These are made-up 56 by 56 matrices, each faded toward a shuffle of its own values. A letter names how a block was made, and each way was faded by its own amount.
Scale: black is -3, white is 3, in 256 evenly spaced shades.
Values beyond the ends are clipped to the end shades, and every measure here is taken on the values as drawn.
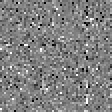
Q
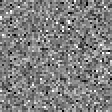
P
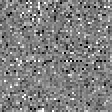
Q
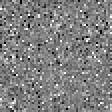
Q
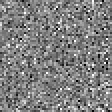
P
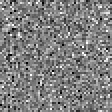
P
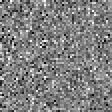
P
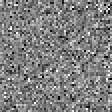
P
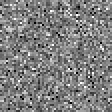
P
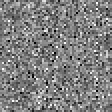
P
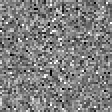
P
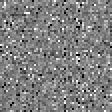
Q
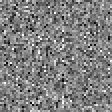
P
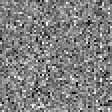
P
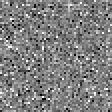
Q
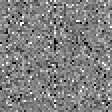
Q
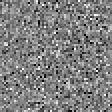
P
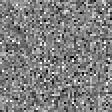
P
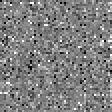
Q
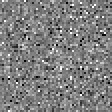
Q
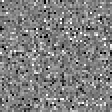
Q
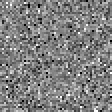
P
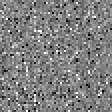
Q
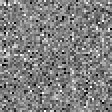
P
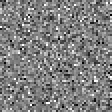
P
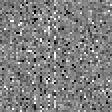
Q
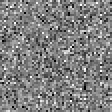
P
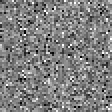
P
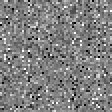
Q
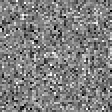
P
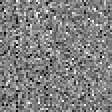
P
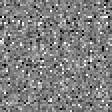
Q
